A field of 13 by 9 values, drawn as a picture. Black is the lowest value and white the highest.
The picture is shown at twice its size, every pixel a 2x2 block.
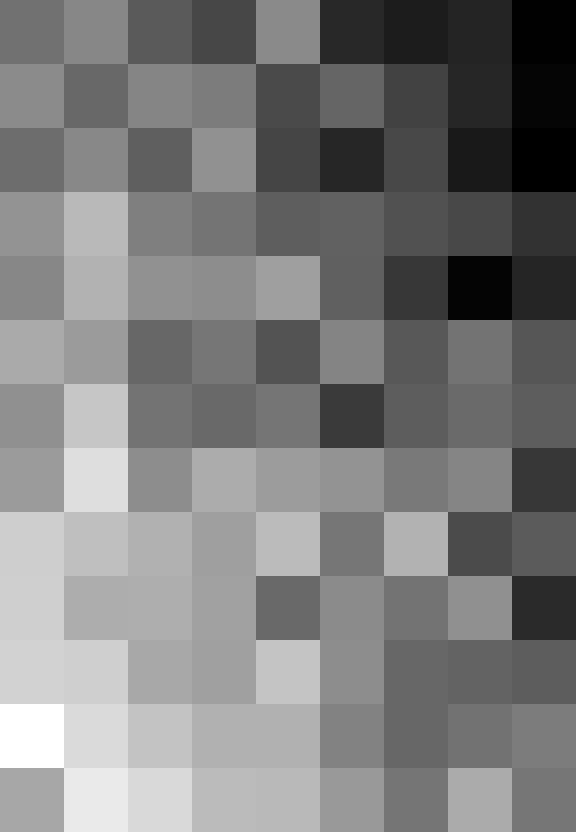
Neither half mirrors the other. On average the colour sits 50% of the way up the scale. The top right is the ninth with the lowest average. There are no regular stripes. There is an overall slope up to the bottom left.
